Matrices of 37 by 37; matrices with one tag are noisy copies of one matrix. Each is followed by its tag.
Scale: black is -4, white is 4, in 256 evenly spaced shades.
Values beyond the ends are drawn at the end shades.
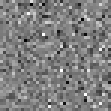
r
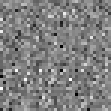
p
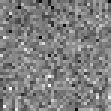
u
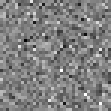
r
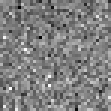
u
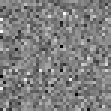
p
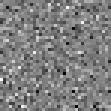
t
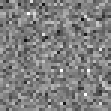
r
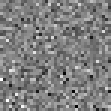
t
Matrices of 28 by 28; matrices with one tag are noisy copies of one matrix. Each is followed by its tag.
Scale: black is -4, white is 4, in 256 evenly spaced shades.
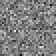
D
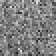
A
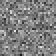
D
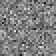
D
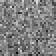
A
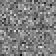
D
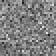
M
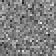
M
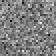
M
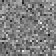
M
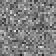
D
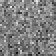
A
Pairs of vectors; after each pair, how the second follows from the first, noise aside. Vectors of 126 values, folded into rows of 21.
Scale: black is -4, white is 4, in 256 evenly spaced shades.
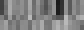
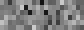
shuffled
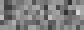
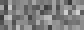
sign-scrambled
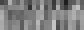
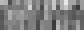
negated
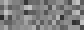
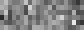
sign-scrambled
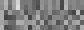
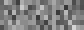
shuffled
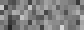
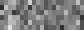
negated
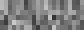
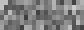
shuffled
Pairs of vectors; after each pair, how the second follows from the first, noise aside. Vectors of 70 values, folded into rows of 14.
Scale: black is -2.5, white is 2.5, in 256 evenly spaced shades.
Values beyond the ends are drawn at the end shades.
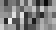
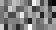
shuffled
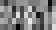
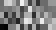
shuffled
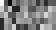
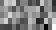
reversed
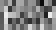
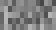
shrunk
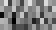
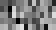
shuffled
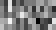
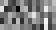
reversed
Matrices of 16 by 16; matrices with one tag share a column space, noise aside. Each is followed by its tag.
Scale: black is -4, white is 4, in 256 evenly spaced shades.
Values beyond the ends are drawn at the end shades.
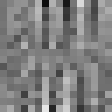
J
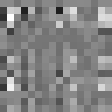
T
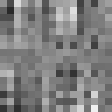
J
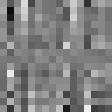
J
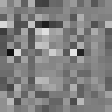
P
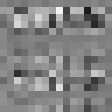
T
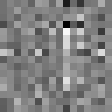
P
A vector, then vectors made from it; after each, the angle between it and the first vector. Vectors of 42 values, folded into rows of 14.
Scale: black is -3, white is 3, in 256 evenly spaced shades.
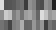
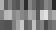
nearly parallel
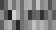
partly opposed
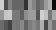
nearly parallel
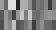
orthogonal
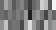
partly opposed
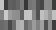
nearly parallel
